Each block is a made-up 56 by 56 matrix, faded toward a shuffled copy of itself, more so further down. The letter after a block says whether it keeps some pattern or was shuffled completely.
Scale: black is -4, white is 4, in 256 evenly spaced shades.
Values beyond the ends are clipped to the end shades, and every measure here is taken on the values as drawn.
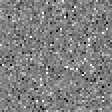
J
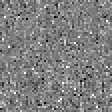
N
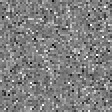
J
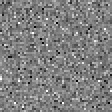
J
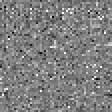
N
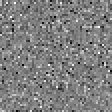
N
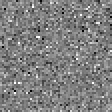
J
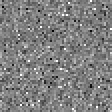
N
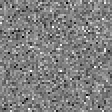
J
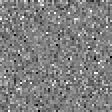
N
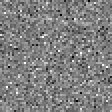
J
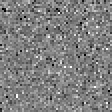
N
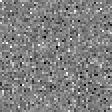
N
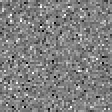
J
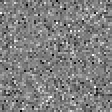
J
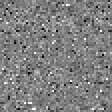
N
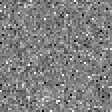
N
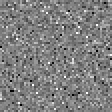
J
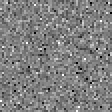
J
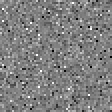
J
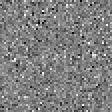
J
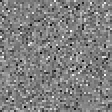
J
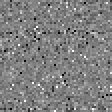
N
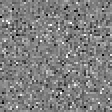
N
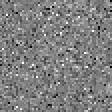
N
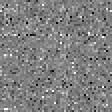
N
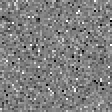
J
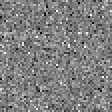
J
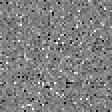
N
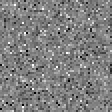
J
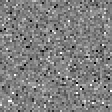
J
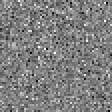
J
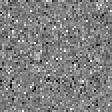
N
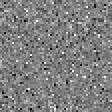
N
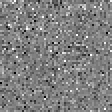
N
